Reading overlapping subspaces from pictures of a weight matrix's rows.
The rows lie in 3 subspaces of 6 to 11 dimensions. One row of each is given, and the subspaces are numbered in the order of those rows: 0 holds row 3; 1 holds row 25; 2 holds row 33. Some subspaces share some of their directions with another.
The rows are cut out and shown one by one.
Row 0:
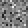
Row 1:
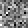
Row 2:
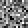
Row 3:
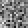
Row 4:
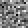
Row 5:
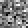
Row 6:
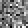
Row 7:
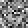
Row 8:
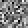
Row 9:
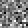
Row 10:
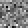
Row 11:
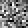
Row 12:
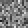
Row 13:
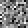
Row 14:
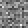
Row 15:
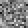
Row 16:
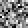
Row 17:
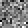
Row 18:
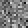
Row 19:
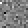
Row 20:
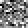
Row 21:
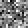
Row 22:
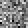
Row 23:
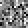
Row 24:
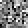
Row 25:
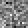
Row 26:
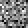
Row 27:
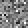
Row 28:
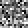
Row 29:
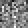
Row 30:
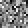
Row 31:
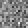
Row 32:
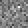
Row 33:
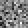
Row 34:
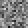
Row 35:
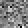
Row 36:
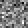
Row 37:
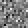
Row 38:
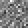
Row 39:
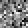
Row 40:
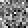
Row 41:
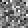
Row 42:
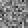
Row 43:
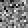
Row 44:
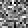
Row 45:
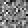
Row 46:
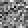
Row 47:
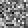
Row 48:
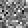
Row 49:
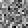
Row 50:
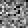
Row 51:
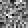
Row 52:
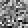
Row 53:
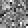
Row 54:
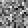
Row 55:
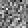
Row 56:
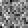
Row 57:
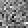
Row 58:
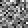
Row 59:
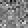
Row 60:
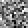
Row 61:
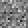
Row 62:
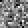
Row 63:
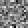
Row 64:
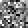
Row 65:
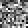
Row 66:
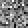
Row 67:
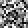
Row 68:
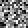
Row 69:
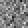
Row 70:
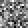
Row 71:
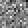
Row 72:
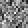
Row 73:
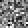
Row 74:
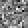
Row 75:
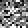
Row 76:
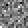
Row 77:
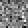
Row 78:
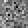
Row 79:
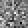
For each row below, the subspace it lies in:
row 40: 0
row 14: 0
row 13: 1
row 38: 1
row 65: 1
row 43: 1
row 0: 1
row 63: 1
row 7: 0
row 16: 1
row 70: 0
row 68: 1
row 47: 0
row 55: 2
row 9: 1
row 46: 1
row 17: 2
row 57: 1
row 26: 0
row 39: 1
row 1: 1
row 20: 0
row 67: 1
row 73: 0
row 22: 1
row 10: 1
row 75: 0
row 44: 1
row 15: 0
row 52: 0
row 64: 0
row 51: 1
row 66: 1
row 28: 0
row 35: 0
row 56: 0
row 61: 1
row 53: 1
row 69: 2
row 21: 0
